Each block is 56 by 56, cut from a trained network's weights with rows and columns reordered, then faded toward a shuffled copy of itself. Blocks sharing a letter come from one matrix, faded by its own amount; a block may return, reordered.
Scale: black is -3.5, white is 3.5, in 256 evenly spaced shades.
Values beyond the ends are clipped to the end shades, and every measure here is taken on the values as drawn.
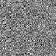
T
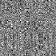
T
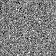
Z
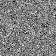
Z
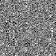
T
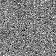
Z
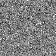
Z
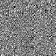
T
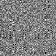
T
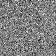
Z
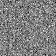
Z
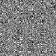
T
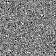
Z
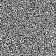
Z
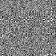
T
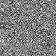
T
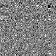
T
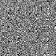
T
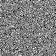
Z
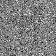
Z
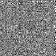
T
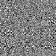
T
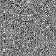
T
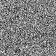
Z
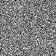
Z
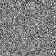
T
